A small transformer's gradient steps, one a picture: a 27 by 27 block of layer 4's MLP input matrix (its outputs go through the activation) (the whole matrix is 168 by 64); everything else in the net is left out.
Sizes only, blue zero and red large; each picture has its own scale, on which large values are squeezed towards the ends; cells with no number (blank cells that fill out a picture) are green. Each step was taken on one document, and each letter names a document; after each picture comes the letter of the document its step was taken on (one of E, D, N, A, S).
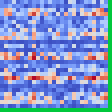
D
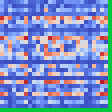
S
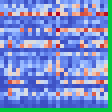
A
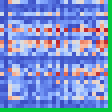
A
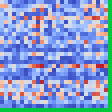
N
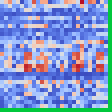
N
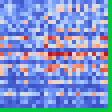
S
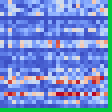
A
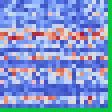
D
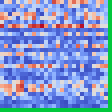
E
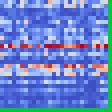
S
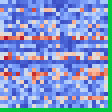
D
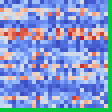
D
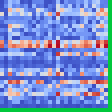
A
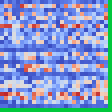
N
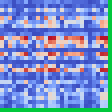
S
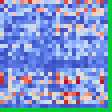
A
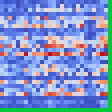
S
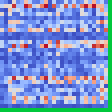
A
